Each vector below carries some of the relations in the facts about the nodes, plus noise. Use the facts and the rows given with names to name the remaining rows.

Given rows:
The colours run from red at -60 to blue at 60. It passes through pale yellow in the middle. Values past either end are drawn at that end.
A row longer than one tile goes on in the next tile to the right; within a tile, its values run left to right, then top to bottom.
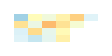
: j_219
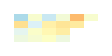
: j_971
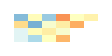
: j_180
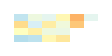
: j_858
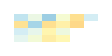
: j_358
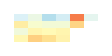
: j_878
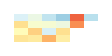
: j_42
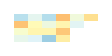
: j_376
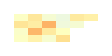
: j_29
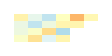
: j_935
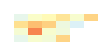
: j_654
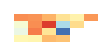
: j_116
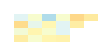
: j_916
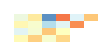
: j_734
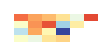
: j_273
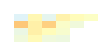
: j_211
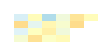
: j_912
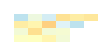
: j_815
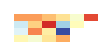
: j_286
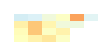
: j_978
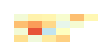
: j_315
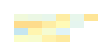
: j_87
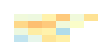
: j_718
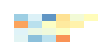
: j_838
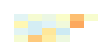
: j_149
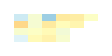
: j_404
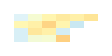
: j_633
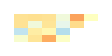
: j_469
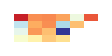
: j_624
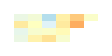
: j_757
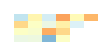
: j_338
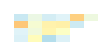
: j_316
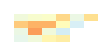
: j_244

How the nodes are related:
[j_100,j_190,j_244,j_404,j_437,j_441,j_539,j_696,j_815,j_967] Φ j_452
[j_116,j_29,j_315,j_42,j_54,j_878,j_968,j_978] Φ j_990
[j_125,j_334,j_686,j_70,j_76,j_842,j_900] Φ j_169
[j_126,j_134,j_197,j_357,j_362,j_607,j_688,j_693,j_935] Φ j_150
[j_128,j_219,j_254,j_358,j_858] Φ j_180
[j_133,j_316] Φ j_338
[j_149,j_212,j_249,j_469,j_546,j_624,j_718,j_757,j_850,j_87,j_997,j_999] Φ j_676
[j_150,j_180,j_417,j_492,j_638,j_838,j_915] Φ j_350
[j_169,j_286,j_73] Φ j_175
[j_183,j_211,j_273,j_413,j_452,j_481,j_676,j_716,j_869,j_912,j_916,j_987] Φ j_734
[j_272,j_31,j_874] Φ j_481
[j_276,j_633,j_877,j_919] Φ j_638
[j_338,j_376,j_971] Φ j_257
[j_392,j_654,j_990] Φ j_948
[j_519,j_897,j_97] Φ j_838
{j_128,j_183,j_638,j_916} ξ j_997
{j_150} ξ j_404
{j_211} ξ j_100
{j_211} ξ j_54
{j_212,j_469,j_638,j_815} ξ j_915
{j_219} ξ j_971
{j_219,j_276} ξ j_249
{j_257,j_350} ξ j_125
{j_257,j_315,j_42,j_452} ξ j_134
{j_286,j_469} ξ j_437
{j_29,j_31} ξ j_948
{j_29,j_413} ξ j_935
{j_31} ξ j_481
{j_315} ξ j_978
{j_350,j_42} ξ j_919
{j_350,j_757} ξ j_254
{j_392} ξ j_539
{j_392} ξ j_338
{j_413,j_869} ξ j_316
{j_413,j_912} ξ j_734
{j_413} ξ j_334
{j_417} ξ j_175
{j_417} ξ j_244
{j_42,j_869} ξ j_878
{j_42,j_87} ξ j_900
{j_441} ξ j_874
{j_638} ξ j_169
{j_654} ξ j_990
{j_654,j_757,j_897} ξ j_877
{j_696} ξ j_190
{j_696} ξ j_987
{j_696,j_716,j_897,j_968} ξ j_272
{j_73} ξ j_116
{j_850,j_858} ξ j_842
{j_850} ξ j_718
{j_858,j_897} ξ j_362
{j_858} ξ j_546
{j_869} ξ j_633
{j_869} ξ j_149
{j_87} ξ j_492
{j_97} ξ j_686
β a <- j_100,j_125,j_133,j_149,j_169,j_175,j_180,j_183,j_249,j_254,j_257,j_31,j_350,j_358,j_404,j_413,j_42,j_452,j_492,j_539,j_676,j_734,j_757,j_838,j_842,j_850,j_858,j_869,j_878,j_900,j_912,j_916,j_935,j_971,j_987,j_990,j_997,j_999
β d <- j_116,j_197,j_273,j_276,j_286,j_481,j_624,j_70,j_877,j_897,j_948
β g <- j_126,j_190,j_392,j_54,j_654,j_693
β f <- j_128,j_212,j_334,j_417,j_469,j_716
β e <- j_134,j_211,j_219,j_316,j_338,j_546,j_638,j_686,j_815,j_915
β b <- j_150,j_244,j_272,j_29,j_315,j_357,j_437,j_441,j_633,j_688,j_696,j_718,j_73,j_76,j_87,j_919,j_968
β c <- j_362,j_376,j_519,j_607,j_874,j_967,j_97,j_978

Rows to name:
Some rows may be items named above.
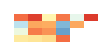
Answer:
j_948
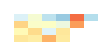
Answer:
j_42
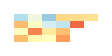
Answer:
j_990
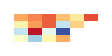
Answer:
j_897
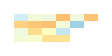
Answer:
j_437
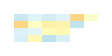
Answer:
j_316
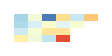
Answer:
j_169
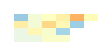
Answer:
j_915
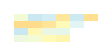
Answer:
j_87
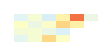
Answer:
j_492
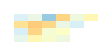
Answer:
j_967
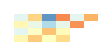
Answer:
j_734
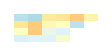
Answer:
j_362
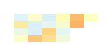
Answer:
j_149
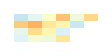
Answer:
j_272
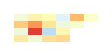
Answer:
j_315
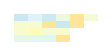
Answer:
j_842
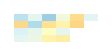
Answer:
j_358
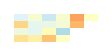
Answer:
j_997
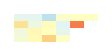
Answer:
j_850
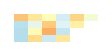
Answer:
j_334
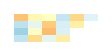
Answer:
j_334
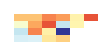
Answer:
j_877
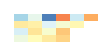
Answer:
j_452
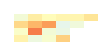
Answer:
j_392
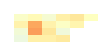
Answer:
j_968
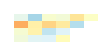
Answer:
j_607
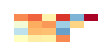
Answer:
j_481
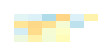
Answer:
j_967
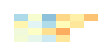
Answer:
j_257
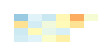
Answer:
j_254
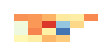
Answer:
j_116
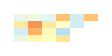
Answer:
j_190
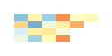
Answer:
j_180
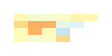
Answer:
j_54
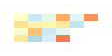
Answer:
j_150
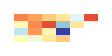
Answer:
j_273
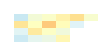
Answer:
j_519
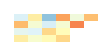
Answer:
j_676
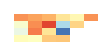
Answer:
j_116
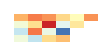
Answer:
j_276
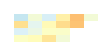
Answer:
j_249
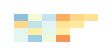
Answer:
j_350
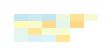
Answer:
j_842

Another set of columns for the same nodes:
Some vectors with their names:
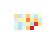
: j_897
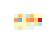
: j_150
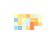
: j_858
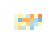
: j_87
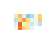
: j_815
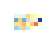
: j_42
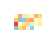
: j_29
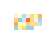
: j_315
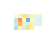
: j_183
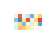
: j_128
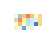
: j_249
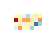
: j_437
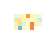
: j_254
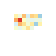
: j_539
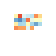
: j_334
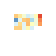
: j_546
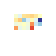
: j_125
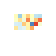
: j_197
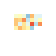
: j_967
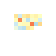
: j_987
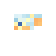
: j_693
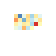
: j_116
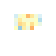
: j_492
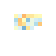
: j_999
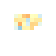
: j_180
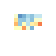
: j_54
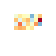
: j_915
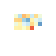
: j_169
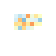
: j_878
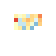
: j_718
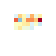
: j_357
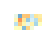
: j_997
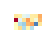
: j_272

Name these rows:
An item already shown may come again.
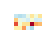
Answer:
j_978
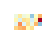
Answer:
j_915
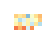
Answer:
j_686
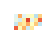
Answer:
j_134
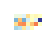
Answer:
j_42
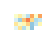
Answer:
j_87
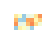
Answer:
j_968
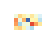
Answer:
j_376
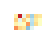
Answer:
j_316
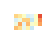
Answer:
j_546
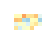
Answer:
j_175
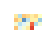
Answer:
j_842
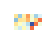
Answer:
j_276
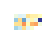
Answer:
j_42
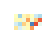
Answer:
j_197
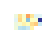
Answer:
j_257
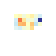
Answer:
j_452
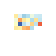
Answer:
j_190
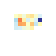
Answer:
j_452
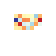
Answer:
j_219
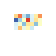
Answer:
j_716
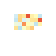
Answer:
j_935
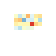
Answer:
j_990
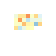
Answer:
j_734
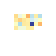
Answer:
j_481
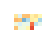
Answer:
j_842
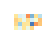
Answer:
j_948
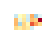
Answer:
j_607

